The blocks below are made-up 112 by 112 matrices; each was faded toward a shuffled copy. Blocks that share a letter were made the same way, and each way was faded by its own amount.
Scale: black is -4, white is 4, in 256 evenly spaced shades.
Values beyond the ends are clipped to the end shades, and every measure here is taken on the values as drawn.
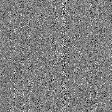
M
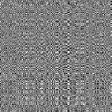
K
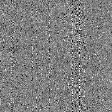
M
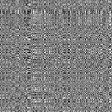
K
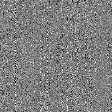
M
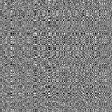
K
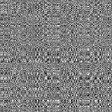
K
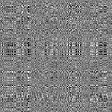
K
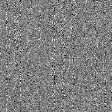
M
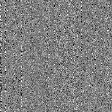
M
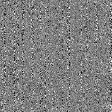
M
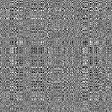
K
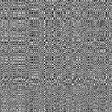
K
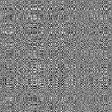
K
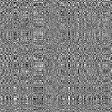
K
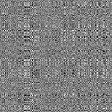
K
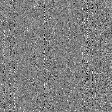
M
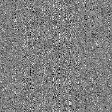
M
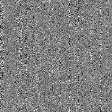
M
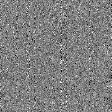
M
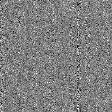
M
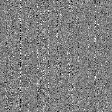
M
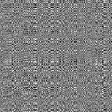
K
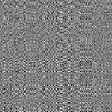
K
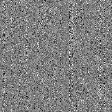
M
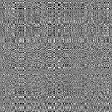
K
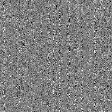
M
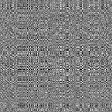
K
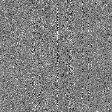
M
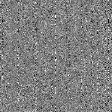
M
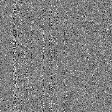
M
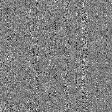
M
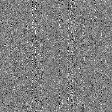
M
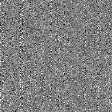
M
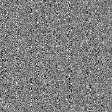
M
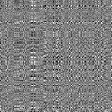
K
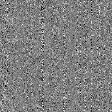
M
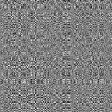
K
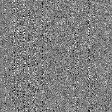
M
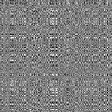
K
